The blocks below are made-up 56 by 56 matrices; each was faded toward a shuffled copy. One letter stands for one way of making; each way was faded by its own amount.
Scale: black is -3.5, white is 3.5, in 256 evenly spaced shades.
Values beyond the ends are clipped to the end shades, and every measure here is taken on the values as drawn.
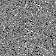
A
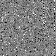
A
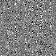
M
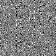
M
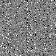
A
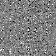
A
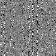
M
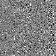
M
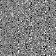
M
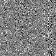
M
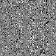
M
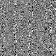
M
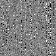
M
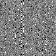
M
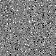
A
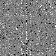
A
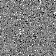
A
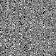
M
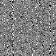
M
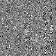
M
